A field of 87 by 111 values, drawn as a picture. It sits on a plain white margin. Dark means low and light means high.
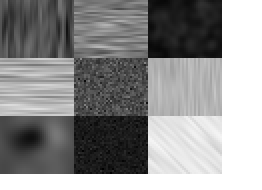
The table splits into 3 rows of 3 panels. Panel 1,1: low, streaked downward. Panel 1,2: middling, streaked across. Panel 1,3: very low, blotchy, faint in contrast. Panel 2,1: high, streaked across. Panel 2,2: low, fine-grained. Panel 2,3: high, streaked downward, faint in contrast. Panel 3,1: low, smooth. Panel 3,2: very low, fine-grained, faint in contrast. Panel 3,3: very high, slanting down to the right, faint in contrast.
